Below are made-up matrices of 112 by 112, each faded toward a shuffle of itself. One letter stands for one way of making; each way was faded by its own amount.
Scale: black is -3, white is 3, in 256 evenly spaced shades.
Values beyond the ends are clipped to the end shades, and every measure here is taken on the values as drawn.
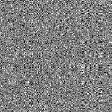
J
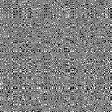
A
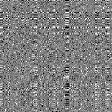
A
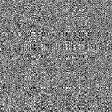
J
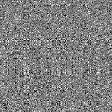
J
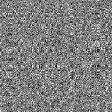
J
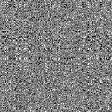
J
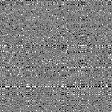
A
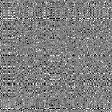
A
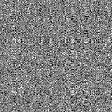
J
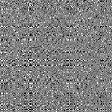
A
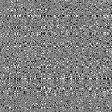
A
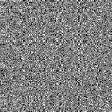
J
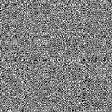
J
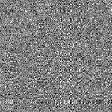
J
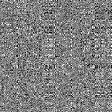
J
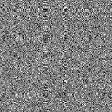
J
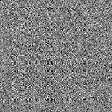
J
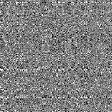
J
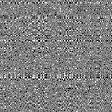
A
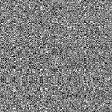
J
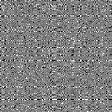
A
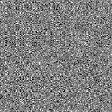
J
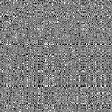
A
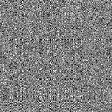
J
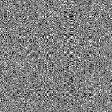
J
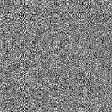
J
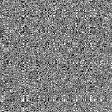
J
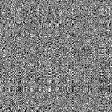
J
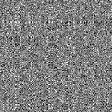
J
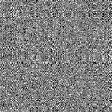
J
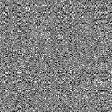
J
